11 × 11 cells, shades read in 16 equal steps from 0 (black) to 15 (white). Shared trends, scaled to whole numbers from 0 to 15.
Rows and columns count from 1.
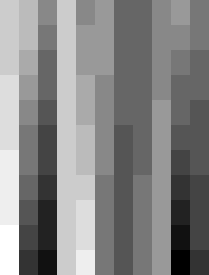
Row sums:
96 95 91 90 88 85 85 82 80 79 76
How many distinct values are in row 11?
9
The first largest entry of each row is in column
1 1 1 1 1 1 1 1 1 1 1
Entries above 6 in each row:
9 9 7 6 6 6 6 6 6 6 6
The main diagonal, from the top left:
12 11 6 12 10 8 5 7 9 1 3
